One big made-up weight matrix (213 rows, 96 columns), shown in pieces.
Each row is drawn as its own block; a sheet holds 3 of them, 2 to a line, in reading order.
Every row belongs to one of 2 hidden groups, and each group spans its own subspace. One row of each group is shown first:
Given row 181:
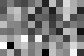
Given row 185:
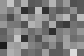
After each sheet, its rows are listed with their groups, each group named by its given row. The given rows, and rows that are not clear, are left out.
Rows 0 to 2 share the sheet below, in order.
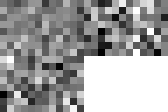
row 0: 181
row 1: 185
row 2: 185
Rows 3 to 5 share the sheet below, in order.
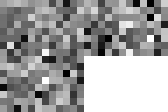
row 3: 181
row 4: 181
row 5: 181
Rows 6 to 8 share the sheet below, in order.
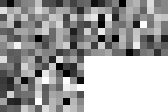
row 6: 181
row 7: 181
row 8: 181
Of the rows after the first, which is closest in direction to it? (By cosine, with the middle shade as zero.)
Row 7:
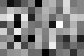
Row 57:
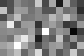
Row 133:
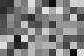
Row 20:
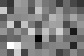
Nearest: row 133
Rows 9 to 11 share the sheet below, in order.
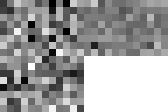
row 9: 185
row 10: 181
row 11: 181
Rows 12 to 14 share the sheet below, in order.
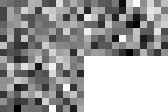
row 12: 185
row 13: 181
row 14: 185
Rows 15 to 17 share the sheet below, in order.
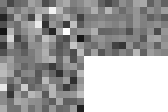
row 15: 185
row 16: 185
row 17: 185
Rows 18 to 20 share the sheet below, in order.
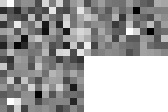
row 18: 181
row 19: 185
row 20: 181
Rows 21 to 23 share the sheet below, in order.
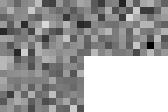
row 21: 181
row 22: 181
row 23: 185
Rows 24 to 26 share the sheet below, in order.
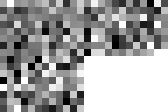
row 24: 181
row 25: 185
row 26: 181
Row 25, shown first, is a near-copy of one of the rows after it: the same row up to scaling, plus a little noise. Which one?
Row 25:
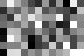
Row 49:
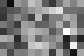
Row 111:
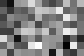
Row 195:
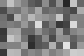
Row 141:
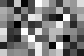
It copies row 195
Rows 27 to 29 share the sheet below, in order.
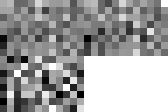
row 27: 185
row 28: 185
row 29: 185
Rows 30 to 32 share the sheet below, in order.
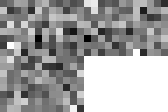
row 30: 181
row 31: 185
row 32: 185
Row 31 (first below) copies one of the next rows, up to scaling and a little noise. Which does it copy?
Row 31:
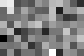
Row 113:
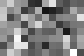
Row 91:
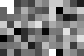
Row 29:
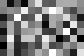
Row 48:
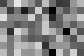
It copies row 91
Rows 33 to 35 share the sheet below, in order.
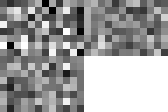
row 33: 181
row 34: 185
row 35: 181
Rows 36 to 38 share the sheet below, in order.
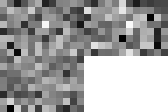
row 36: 181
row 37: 181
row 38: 181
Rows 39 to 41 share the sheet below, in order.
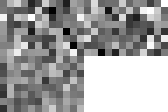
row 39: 185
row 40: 181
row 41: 185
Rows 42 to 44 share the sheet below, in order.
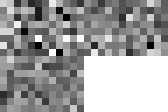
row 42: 185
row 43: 181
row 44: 185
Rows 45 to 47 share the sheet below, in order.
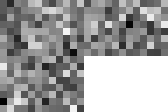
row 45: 185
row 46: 181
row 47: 185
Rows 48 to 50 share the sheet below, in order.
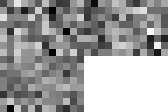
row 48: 185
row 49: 185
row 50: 181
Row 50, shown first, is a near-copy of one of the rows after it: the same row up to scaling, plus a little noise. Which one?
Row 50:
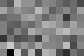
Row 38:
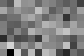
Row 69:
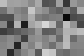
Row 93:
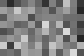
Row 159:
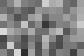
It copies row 38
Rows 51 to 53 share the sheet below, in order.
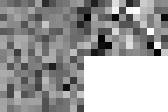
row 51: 181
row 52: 185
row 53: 185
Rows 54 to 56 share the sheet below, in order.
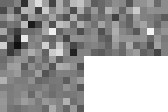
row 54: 185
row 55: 185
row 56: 181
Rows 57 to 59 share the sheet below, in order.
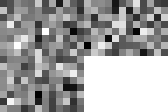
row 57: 181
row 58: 185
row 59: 181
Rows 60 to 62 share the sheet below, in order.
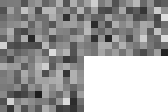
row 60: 185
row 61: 185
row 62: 181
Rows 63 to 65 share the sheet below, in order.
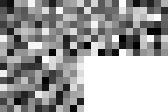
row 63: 185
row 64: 181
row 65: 181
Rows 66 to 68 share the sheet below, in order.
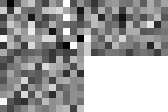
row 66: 185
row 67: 185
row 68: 185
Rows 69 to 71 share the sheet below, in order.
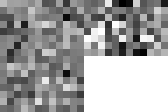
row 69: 181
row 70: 185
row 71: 181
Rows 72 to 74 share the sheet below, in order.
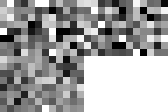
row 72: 185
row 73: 185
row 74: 181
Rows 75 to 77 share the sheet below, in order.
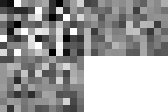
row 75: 185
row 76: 185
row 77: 181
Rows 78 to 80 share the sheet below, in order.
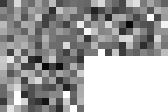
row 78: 181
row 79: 181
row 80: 185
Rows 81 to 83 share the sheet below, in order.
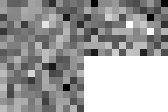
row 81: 181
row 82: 181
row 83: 185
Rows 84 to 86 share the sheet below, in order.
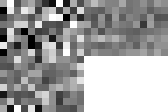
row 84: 185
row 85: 181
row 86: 181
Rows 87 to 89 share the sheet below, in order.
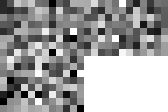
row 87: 185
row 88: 181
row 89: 185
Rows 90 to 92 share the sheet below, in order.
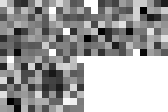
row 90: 185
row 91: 185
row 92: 181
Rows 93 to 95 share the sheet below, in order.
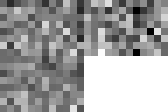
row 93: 181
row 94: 185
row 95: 181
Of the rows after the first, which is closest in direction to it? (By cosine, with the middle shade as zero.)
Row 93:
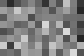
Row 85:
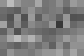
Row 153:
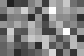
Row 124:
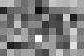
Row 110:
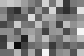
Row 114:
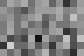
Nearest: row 153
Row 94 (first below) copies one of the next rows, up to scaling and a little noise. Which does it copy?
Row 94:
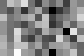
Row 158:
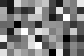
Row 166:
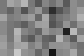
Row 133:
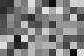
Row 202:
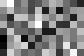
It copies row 166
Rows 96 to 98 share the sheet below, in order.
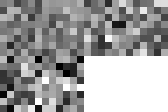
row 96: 181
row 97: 185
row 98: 181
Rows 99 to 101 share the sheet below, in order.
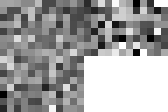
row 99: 181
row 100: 185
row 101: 185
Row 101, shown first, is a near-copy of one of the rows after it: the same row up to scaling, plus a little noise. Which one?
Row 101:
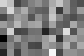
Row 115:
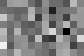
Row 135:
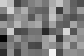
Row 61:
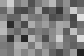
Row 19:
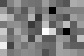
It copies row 135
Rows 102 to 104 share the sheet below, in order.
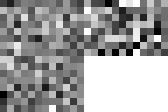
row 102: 181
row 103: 185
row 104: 185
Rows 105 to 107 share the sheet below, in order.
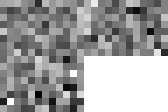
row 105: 181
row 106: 185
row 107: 181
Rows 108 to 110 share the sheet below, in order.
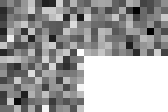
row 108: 185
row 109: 185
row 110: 181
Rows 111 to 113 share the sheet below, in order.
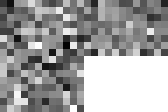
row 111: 185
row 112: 181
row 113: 185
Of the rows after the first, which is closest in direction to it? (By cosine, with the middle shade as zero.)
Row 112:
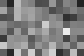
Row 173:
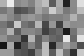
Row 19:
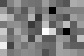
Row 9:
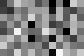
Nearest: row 9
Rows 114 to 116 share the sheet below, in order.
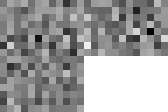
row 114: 181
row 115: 185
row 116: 181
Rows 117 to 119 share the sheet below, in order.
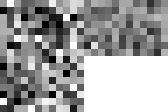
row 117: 181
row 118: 181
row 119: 185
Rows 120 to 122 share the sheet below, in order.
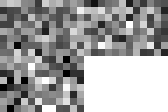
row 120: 181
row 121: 181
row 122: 181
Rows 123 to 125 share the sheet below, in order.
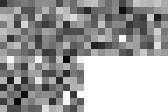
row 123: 181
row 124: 181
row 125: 181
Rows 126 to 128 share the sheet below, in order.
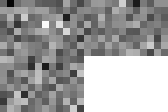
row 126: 181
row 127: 181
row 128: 185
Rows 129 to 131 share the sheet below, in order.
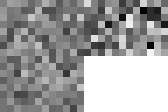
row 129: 185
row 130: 181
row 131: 181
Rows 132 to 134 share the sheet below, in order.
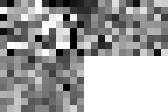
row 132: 181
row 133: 185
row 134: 185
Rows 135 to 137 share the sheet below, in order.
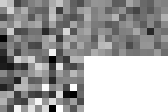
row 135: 185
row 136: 185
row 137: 185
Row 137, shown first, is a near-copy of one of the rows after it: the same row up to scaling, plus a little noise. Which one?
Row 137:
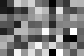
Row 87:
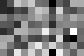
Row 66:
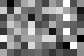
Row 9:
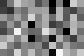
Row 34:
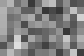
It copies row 87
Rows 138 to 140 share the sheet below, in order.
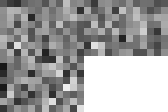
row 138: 181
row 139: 181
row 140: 185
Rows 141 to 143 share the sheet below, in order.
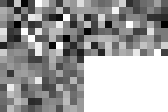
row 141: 185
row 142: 181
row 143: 185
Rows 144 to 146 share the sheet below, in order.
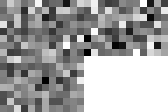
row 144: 181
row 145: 185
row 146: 181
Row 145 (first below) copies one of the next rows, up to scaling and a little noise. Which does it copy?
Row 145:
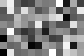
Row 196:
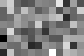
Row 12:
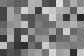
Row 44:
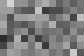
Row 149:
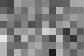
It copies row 196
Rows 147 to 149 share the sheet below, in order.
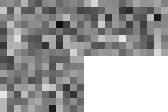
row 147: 185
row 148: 181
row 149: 185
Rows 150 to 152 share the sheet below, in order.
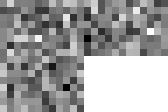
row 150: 181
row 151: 185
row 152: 185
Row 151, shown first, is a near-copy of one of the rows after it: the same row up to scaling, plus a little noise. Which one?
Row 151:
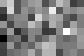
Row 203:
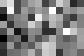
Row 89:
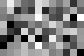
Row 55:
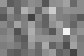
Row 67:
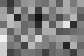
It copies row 203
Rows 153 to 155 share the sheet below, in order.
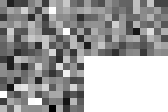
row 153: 185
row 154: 185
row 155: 185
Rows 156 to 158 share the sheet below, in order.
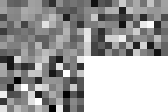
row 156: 181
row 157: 185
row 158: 185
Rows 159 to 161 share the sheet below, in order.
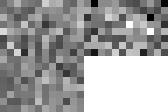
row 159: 181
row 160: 181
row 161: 181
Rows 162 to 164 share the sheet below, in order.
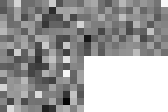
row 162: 181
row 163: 185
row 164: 181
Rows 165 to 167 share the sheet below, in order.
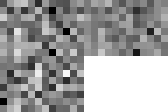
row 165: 185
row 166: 185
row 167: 185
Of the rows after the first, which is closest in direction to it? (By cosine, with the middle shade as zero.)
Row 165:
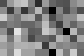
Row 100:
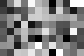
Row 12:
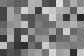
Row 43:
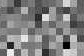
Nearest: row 100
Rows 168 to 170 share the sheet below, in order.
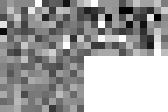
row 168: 181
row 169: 181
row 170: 185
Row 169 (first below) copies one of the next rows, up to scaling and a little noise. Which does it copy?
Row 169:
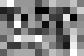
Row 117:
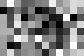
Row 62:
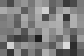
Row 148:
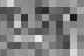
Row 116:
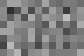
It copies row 148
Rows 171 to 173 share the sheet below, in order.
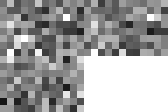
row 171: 181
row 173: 181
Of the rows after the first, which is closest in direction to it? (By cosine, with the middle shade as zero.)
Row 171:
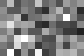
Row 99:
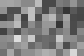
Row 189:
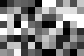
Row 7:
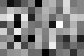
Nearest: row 99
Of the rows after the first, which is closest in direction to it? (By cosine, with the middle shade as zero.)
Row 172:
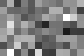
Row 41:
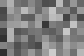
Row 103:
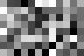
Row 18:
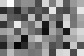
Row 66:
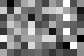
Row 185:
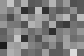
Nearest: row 103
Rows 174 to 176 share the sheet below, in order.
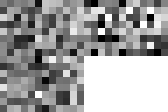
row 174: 181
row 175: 181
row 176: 181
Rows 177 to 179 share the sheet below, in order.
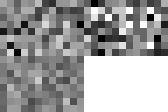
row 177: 181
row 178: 181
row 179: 185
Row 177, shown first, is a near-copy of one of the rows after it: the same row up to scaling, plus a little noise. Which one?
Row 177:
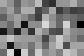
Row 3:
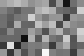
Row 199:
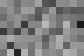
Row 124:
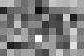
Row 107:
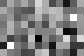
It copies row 199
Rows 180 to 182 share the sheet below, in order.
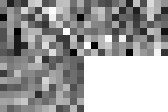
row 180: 185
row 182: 181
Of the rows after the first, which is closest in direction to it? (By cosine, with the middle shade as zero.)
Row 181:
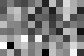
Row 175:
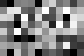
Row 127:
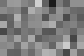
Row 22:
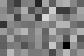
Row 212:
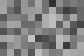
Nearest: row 127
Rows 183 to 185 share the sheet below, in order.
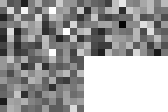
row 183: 185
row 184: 185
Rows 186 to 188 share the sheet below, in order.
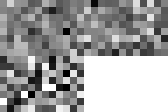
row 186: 185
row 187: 185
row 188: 185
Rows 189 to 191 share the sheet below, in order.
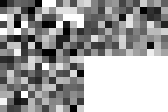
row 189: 181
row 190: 181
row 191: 185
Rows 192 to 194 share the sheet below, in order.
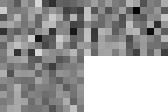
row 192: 181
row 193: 185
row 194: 185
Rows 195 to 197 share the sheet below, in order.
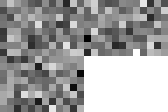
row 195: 185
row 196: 185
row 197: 185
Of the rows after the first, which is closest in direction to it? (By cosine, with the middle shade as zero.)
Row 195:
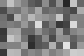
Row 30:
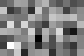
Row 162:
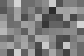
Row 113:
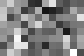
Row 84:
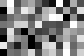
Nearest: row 84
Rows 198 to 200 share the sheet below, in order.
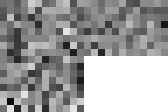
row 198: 185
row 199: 181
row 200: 181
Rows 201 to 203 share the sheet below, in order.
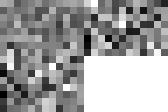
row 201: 181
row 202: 185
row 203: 185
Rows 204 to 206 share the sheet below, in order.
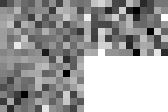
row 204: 181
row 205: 185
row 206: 181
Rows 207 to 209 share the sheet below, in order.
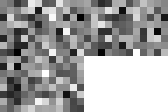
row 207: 185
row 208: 185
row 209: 185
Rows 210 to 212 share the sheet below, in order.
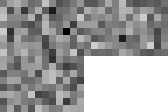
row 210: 185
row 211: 181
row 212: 181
